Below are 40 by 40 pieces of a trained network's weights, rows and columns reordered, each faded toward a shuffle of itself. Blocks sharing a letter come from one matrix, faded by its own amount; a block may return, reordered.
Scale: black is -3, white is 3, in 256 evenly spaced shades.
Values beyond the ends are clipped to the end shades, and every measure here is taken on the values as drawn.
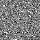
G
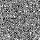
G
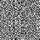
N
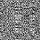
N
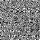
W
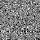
G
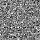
G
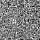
G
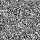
W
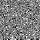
G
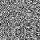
N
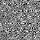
W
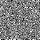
G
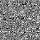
W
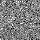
G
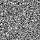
G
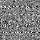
W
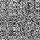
N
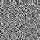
N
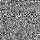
W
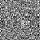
N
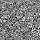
W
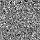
W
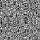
N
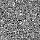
G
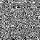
W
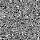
G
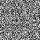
N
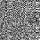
N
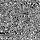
G
